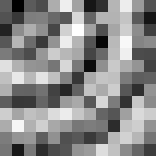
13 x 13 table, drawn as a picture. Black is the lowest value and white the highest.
The ninth with the lowest average is the top left. No single row or column stands out from its neighbours. There is no overall slope. Rings spread out from the top left. The halves do not mirror each other.
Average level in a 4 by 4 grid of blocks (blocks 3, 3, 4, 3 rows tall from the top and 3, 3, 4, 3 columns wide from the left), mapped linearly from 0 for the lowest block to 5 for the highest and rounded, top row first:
0 3 4 3 / 3 5 2 4 / 4 4 4 3 / 4 2 3 4
